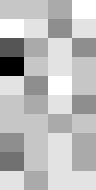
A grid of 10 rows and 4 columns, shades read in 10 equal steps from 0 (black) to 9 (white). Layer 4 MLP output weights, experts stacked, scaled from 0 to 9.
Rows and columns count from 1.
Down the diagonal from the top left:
7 8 8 7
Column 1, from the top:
7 9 3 0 8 7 7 5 4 8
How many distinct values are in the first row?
3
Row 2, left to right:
9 8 5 8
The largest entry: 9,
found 3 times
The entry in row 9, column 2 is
7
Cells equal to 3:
1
